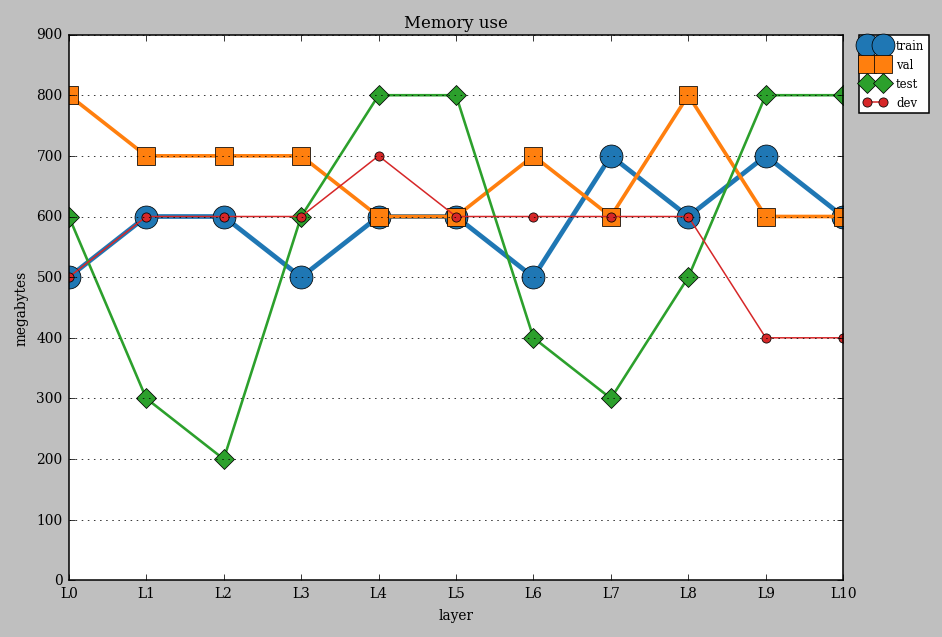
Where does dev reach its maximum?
L4
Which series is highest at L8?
val
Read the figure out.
Title: Memory use
x-axis: layer, ticks L0 L1 L2 L3 L4 L5 L6 L7 L8 L9 L10
y-axis: megabytes, ticks 0 100 200 300 400 500 600 700 800 900
Legend: train, val, test, dev
Values:
train: 500 600 600 500 600 600 500 700 600 700 600
val: 800 700 700 700 600 600 700 600 800 600 600
test: 600 300 200 600 800 800 400 300 500 800 800
dev: 500 600 600 600 700 600 600 600 600 400 400
